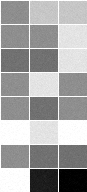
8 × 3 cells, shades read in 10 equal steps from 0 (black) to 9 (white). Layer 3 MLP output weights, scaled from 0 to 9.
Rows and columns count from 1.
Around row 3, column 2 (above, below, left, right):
5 8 4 8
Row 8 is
9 1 0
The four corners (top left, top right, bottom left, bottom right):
5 7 9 0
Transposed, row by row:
5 5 4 5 5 9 5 9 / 7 5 4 8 4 8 4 1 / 7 8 8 5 5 9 4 0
